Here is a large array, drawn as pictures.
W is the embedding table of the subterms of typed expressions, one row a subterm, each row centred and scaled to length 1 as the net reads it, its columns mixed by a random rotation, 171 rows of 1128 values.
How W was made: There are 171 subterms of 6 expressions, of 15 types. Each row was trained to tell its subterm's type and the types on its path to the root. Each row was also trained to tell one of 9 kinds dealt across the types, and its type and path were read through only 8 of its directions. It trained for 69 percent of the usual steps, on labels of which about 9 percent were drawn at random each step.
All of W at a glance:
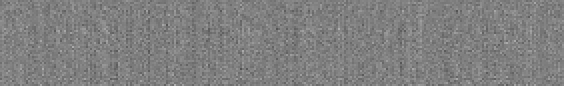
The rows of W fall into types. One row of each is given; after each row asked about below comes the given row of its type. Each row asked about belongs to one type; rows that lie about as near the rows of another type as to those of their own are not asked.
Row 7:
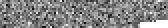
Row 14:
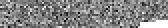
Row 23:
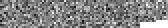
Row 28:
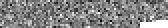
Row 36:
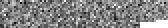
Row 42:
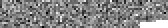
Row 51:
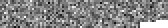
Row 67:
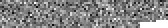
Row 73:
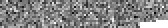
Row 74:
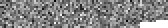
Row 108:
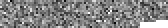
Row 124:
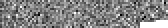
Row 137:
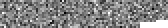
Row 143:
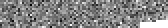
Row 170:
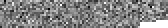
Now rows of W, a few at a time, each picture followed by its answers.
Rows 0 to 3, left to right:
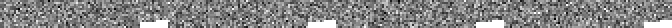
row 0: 143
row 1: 14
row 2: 73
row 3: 137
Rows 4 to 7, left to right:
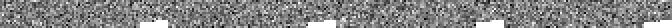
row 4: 51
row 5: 170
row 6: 124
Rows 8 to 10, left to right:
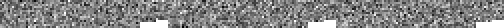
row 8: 73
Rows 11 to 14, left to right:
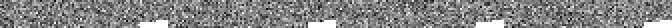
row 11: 74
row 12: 51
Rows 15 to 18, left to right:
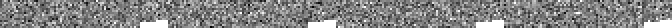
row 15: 23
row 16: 28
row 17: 67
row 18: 170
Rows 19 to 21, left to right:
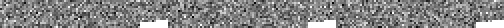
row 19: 14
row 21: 7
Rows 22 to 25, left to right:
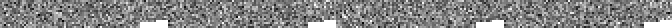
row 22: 74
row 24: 137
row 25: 23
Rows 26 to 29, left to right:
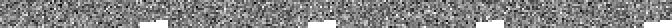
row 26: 74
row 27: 23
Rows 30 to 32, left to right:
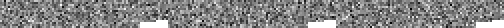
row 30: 108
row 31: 108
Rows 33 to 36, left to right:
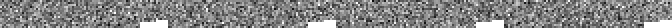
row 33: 73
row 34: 23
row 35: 143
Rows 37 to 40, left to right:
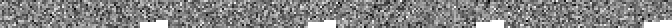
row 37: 73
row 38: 36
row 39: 124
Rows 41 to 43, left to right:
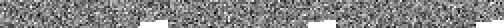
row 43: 36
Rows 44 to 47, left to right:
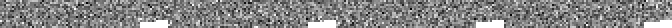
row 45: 28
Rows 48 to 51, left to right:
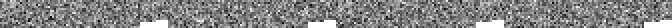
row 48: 36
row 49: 108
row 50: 36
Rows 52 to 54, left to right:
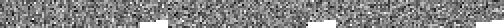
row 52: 23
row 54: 124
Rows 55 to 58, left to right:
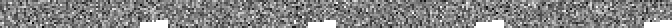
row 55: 28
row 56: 170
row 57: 170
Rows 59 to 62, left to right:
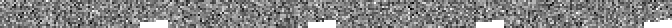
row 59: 14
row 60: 73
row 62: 124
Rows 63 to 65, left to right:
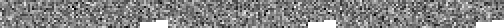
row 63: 28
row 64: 67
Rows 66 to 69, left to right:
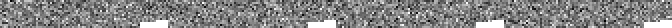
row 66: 67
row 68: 28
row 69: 7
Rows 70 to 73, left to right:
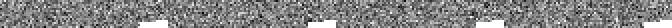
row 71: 170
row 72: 124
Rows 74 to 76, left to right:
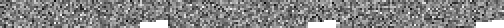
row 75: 36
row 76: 28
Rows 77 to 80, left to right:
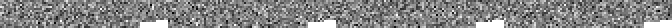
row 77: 14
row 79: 74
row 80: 28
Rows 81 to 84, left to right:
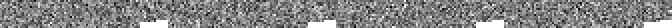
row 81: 73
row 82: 28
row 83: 73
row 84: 28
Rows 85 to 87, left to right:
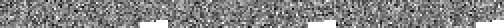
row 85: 74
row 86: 23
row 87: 23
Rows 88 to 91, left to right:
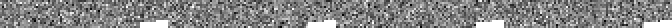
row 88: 67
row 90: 170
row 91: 7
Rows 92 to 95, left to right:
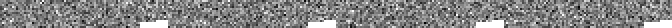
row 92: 42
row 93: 170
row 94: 14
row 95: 42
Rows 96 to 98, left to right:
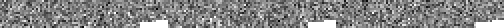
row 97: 73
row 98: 7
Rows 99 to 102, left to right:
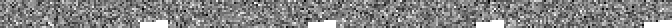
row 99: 143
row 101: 124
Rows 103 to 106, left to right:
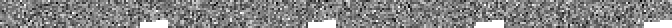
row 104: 124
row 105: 7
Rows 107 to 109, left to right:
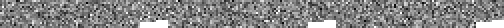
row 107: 36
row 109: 143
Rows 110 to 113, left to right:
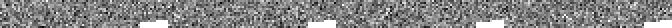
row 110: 42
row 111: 137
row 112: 51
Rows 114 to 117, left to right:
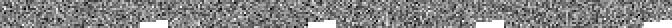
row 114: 7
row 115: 28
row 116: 14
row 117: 170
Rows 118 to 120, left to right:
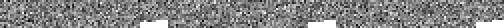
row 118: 74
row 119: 170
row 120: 74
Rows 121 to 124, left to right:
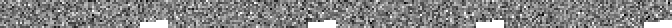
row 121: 170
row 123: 73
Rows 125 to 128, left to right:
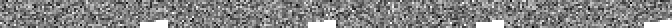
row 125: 124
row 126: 51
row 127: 23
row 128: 124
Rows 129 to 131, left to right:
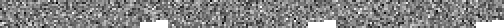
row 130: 14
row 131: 137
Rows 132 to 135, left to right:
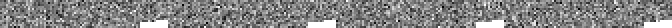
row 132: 51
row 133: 14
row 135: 28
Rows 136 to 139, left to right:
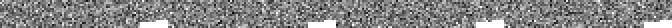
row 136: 170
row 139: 137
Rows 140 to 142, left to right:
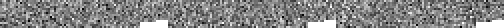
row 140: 36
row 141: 23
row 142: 124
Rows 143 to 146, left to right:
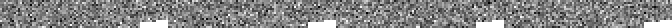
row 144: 67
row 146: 170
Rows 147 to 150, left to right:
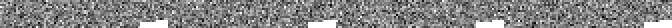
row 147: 14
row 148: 51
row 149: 108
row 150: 51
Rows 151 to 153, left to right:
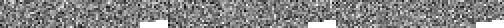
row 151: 36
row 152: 23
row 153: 74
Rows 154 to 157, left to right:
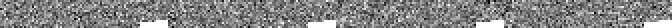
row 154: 14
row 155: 23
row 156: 124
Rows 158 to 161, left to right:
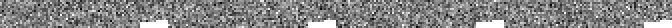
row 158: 67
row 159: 137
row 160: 7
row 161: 137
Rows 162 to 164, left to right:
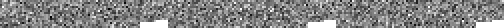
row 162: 36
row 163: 36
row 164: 14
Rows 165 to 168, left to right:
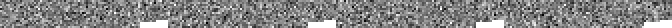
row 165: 73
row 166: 14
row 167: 23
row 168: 28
